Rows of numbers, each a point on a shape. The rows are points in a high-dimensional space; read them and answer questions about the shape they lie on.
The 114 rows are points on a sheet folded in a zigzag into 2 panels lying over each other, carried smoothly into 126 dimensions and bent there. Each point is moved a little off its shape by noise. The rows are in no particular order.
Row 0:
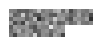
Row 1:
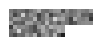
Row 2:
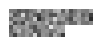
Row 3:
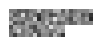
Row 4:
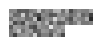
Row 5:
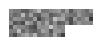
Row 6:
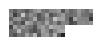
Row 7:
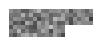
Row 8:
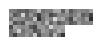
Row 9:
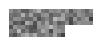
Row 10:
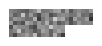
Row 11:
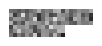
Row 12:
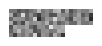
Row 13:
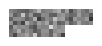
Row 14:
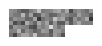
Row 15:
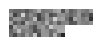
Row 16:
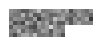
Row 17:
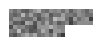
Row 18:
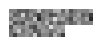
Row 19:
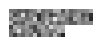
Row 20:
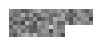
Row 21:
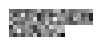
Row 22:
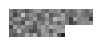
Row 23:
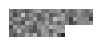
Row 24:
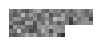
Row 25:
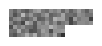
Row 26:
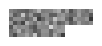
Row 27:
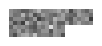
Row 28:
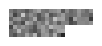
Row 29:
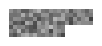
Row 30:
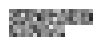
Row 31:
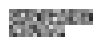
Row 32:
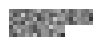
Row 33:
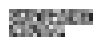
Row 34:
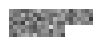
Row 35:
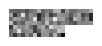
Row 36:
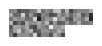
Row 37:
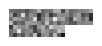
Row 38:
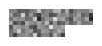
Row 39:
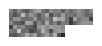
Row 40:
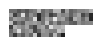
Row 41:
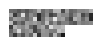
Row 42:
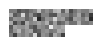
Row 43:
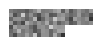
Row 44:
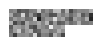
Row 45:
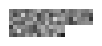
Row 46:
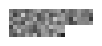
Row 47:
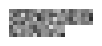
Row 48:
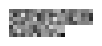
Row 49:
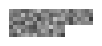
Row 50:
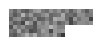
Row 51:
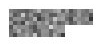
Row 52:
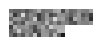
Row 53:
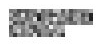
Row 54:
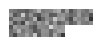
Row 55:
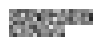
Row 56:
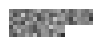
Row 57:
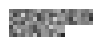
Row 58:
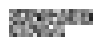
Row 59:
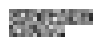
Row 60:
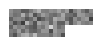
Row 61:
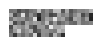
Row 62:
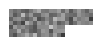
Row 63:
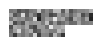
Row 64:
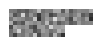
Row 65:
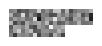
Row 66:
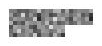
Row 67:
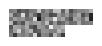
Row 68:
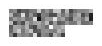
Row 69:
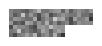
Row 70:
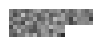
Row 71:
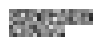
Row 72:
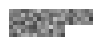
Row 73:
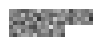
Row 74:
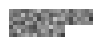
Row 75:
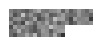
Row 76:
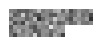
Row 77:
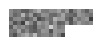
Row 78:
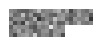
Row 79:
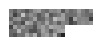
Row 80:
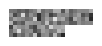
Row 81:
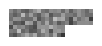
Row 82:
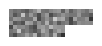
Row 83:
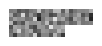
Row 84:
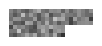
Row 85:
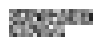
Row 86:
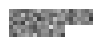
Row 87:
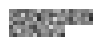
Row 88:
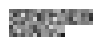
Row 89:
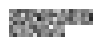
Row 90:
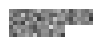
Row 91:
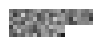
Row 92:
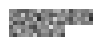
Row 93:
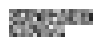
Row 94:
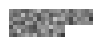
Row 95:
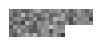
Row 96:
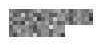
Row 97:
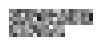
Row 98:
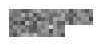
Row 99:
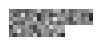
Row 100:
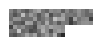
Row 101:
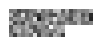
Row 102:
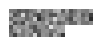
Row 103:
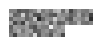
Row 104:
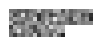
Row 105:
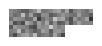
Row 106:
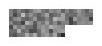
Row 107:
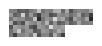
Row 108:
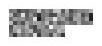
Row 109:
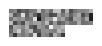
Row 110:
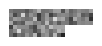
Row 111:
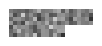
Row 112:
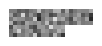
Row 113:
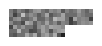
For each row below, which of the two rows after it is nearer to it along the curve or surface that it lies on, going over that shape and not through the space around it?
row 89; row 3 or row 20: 3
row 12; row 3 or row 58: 58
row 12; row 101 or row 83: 101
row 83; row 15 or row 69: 69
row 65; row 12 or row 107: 107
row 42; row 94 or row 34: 34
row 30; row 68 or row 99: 68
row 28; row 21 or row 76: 76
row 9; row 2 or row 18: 18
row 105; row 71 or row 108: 71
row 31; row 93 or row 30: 93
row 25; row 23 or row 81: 23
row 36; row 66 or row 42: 66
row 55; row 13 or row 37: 37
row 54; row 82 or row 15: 15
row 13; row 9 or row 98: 98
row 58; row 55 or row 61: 61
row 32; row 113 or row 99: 113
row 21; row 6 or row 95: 6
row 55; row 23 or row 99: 99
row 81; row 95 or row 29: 29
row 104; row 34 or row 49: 49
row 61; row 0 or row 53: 53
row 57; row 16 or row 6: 6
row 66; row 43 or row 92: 92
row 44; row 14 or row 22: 14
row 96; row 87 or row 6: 6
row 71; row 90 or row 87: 87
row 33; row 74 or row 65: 65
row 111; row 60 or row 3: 60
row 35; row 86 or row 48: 48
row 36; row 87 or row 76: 87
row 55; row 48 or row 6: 48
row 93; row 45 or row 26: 26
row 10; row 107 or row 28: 107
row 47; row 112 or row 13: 13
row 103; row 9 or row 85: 85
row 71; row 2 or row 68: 68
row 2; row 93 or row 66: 93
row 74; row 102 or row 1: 1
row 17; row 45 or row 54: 45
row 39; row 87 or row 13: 87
